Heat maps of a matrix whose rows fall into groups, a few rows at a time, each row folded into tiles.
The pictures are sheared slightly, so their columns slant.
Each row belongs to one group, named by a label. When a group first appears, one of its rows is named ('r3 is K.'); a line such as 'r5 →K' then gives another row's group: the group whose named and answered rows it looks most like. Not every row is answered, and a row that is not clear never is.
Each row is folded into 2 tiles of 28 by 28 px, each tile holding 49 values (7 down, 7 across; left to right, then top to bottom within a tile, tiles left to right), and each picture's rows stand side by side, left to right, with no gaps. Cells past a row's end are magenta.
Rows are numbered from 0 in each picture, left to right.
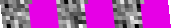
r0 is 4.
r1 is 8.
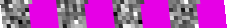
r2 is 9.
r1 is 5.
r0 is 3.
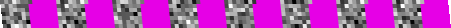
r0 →9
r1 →3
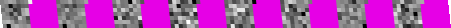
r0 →4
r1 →4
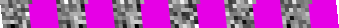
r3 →9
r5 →4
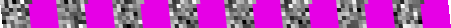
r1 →8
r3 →3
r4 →3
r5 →3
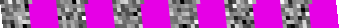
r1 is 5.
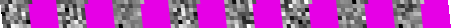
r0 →9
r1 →5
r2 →4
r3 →5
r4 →8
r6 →5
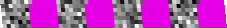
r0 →3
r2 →8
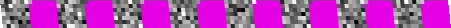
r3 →5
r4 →4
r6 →3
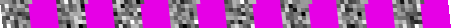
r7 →8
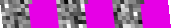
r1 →8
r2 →9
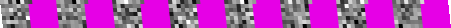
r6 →3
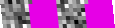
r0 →8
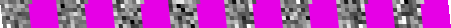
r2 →3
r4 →8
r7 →4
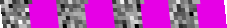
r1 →4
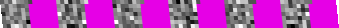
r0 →9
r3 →8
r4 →9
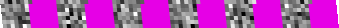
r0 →8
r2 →9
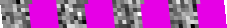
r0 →5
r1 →9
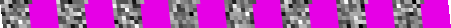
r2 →9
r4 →9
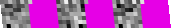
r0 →4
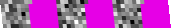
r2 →3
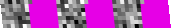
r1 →3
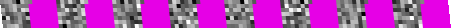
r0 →5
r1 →4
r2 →8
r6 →5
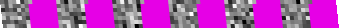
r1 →8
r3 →9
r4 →3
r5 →5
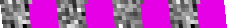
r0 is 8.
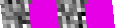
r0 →8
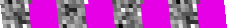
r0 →8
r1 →4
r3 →8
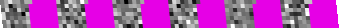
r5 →4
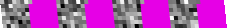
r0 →3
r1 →4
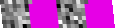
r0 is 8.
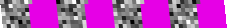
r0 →3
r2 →3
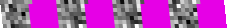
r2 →8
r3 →3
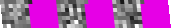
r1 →5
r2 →8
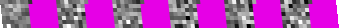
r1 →5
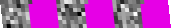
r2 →9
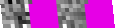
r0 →8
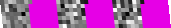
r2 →5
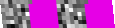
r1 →9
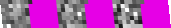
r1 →9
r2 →9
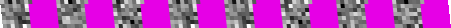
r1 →4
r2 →3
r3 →8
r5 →3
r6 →4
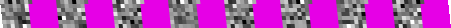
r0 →8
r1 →5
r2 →3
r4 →3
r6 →5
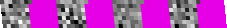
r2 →4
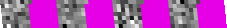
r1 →4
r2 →5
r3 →4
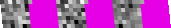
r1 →3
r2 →4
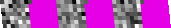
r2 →8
